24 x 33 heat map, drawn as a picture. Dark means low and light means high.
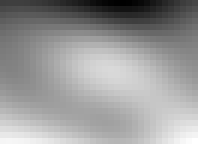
Lone odd cells: none. Roughest part: top middle. Slope: up to the bottom. Calmest part: middle left.
